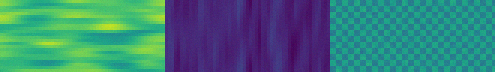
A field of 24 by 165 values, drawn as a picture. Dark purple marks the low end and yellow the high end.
It is made of 1 by 3 panels. Panel 1,1: high, streaked across. Panel 1,2: very low, streaked downward, faint in contrast. Panel 1,3: middling, checkered.
